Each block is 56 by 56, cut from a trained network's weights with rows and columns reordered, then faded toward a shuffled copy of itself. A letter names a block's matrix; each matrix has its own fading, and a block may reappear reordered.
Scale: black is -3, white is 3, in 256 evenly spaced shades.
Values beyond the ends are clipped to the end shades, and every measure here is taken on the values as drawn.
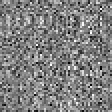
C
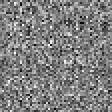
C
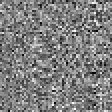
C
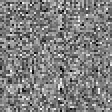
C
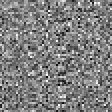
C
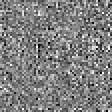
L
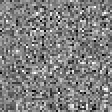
L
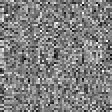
C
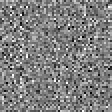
L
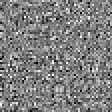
L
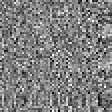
C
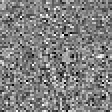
L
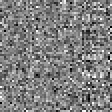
C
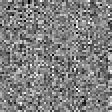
C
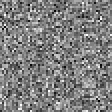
C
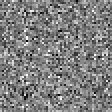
L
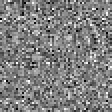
L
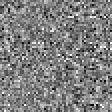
L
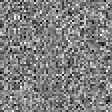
C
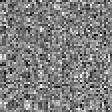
C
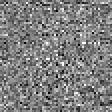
L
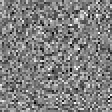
C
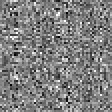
C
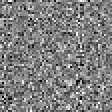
L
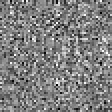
L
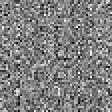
C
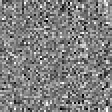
L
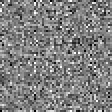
L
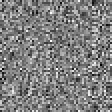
C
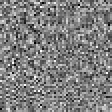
C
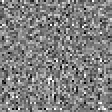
L
